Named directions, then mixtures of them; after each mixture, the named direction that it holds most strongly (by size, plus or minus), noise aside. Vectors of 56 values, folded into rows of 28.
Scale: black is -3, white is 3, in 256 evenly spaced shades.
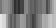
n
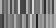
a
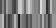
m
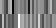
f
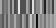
a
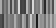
a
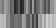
n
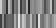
f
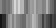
n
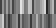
m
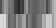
n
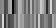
f
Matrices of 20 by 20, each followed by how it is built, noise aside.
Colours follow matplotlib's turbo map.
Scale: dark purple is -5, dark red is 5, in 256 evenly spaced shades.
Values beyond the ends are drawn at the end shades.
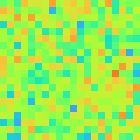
noise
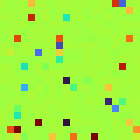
sparse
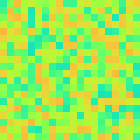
noise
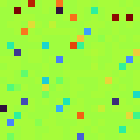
sparse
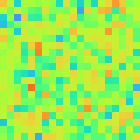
noise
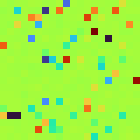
sparse
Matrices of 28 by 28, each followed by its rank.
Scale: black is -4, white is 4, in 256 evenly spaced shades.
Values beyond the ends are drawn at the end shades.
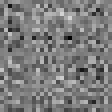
five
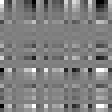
one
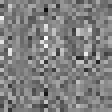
five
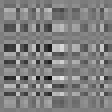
one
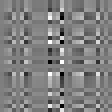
one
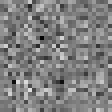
five
